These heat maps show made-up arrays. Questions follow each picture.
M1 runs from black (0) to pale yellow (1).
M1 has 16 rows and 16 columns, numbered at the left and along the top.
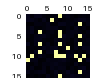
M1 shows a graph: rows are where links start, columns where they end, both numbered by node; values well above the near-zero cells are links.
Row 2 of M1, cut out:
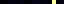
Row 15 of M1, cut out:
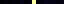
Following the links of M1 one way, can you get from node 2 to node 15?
no
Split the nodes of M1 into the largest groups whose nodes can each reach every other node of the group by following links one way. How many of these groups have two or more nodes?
1
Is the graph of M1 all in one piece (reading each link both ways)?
yes
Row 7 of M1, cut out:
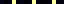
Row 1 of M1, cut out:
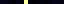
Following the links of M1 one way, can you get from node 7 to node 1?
yes
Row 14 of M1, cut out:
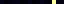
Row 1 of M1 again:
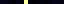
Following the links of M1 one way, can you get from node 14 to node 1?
no
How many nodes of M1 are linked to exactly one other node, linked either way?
4
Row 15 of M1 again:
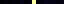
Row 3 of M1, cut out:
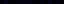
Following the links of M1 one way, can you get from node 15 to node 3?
yes
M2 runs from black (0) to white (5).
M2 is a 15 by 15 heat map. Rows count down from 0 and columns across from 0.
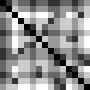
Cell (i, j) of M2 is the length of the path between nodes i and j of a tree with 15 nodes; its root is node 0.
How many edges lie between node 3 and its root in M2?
2
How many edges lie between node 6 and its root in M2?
2
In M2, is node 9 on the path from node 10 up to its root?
yes
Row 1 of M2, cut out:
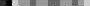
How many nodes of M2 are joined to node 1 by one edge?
1
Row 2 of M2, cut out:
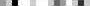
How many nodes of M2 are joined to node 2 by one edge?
1
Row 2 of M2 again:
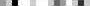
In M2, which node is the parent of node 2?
13
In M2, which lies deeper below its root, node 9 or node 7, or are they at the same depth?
node 7
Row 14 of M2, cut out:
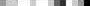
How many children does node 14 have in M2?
0
